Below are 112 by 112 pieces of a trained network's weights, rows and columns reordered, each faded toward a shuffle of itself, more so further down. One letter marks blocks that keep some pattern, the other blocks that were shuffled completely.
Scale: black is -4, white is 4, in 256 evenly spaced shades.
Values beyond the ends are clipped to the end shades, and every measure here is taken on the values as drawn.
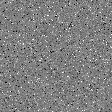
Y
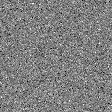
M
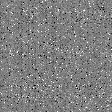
M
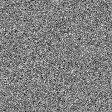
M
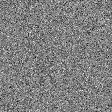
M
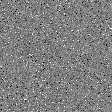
Y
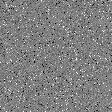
Y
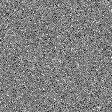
M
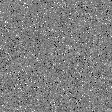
Y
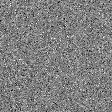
Y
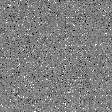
M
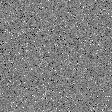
Y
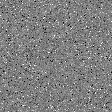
Y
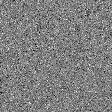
Y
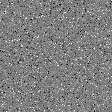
Y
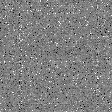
M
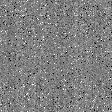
M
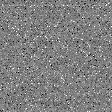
M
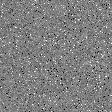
Y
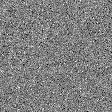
M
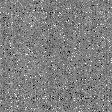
M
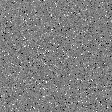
Y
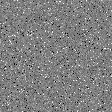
Y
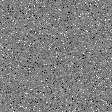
Y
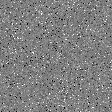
Y
